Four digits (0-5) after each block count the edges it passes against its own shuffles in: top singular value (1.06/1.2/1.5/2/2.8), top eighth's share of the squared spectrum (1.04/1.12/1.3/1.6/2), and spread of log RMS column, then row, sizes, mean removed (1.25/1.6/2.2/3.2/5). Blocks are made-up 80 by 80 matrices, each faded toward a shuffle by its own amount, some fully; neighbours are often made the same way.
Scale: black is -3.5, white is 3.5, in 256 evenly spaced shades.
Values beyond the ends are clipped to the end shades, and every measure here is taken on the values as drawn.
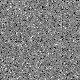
2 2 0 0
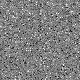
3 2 0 0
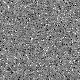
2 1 0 0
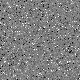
0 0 0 0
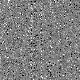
1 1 2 0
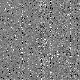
2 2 2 0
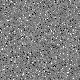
2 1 0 0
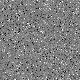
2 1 0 0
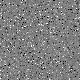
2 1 0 0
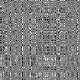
5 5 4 3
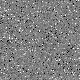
0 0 0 0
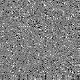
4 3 2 1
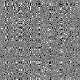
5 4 3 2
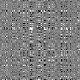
5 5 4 3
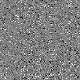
4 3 2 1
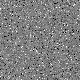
1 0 0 0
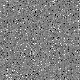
3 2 1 1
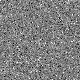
0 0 0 0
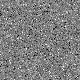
0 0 0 0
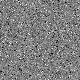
0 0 0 0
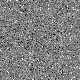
0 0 0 0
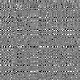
5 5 3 3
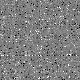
3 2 0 1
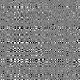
5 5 3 4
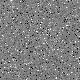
0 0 0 0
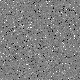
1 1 0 0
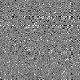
4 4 1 2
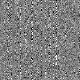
2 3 4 0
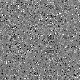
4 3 1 1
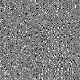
4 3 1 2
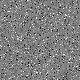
1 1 0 0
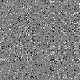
4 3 2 2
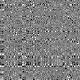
5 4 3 3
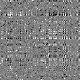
5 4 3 3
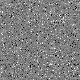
3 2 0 0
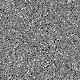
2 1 1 0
